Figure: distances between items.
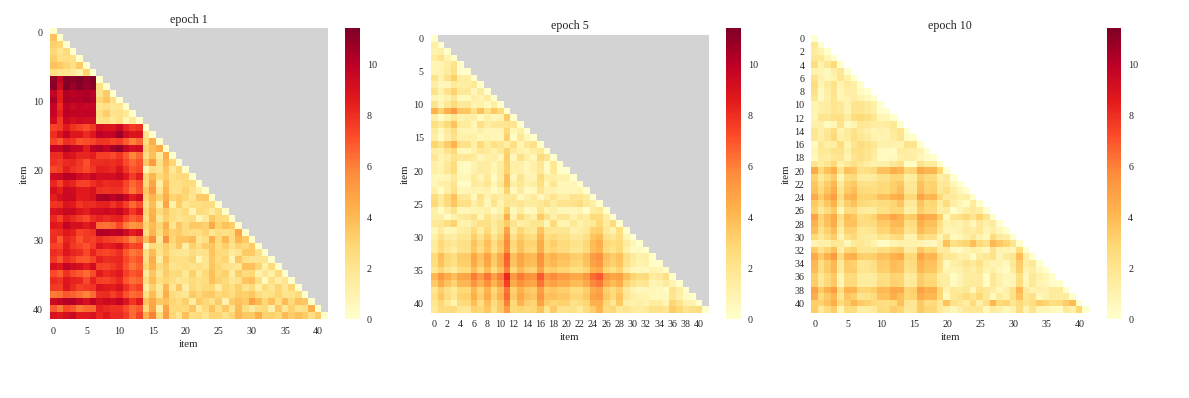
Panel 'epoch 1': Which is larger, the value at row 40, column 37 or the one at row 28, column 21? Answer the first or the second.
the second
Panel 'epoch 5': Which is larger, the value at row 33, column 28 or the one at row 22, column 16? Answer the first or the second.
the first
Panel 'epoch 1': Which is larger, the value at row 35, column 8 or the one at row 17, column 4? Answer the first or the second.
the second
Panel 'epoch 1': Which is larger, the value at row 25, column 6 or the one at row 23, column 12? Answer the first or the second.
the first
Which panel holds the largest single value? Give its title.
epoch 1
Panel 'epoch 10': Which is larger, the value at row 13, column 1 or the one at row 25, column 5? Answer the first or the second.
the second
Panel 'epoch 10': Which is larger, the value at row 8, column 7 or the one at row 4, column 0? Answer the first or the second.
the second
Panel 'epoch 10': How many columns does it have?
42
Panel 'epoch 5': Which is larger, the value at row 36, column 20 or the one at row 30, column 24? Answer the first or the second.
the first
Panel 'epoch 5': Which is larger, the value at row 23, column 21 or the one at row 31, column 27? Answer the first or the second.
the second
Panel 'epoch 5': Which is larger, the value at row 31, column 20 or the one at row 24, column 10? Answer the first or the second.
the first
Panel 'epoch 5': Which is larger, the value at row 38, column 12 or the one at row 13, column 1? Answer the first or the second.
the first
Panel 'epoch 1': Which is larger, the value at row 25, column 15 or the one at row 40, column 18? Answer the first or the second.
the first
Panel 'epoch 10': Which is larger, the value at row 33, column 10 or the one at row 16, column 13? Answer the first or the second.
the first
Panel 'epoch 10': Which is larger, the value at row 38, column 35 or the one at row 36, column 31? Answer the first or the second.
the second
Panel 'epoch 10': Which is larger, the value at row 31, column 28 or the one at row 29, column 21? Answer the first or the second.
the first
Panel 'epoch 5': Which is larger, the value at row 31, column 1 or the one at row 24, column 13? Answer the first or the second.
the first
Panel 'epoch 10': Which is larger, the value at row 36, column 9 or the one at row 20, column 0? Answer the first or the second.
the second
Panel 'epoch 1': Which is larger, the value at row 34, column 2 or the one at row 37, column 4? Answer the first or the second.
the first
